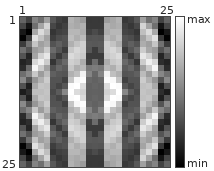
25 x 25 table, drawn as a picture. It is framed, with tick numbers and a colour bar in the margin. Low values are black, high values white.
Stripes: upright, repeating 4 times. Mirror symmetry: left to right and top to bottom. Slope: none. Ninth with the highest average: centre.
